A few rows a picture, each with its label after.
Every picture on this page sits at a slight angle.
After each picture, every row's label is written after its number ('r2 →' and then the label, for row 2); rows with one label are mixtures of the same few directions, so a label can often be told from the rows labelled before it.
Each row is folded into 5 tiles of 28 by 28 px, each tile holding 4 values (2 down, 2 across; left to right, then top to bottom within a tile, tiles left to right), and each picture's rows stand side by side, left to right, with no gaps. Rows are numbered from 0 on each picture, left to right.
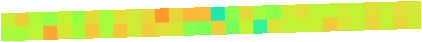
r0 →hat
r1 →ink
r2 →hat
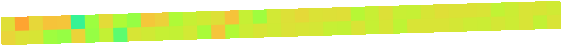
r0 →ink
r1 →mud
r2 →ink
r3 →ink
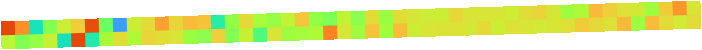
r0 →mud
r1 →ink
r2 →hat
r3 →mud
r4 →mud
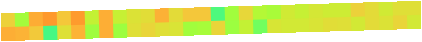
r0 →hat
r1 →ink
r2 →ink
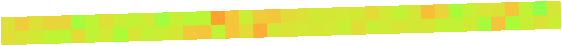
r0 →ink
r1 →ink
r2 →mud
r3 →mud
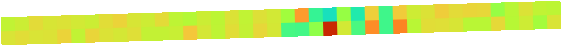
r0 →mud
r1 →hat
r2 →hat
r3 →ink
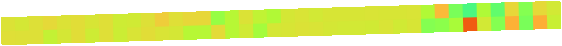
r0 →hat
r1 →ink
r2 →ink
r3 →hat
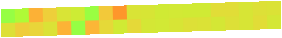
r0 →mud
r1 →ink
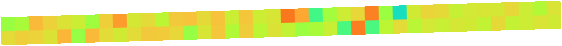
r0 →mud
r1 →hat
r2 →mud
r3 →mud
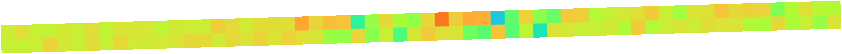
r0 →hat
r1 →ink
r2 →ink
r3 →ink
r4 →mud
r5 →ink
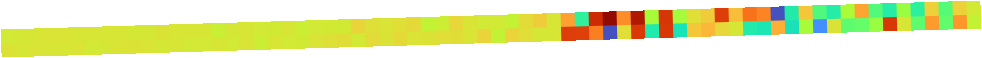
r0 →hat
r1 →ink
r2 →ink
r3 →mud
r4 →hat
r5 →ink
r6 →hat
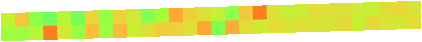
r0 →hat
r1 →mud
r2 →mud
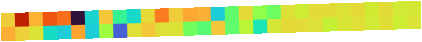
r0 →ink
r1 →ink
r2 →hat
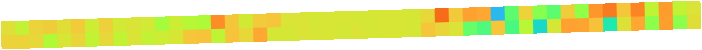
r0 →hat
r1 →ink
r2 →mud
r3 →ink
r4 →hat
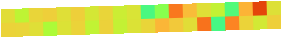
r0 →hat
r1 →mud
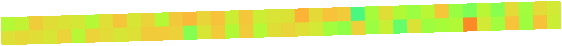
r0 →mud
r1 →hat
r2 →ink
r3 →hat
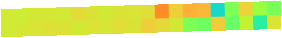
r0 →ink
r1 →ink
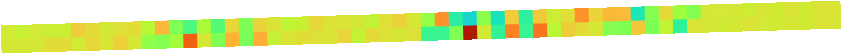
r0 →ink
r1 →hat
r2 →mud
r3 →hat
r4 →ink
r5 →hat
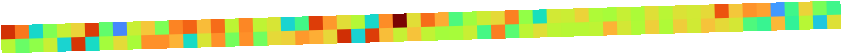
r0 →mud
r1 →hat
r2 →mud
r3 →mud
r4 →hat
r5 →ink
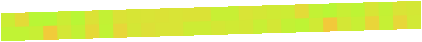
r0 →hat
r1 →ink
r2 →hat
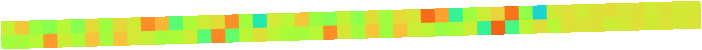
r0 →hat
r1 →mud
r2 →hat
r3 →mud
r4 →hat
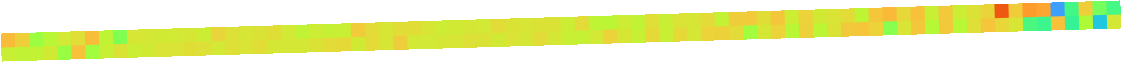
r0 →mud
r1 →ink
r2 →ink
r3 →ink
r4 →hat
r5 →hat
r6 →hat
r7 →ink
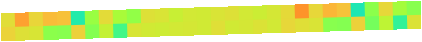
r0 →ink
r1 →mud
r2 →ink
